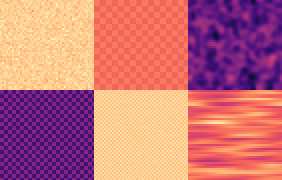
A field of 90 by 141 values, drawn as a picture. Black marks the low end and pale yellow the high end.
The table splits into 2 rows of 3 panels. Panel 1,1: very high, fine-grained, faint in contrast. Panel 1,2: high, checkered, faint in contrast. Panel 1,3: low, blotchy. Panel 2,1: low, checkered. Panel 2,2: very high, checkered, faint in contrast. Panel 2,3: high, streaked across.
